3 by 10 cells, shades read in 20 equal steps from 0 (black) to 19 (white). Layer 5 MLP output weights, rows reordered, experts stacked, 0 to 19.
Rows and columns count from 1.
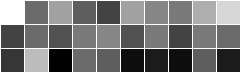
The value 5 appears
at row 1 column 5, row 2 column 1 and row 2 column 8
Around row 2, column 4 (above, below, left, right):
7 8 6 10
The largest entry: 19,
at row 1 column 1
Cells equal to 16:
1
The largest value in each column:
19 14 12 9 10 12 10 9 13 16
